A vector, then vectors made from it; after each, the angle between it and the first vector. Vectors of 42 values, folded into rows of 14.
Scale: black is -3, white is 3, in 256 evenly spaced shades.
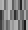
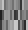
nearly parallel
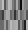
nearly parallel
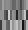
partly aligned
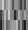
nearly parallel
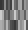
nearly opposite
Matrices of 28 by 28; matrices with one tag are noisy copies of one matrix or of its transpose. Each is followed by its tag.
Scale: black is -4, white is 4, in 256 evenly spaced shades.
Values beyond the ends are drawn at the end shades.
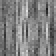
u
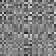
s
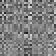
s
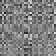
s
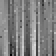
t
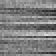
t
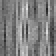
u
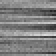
t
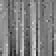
t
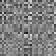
s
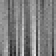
t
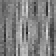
u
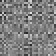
s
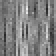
u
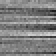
t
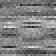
u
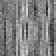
u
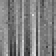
t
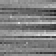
t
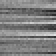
t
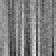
t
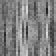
u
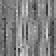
u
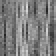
u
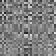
s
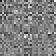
s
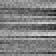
t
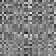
s
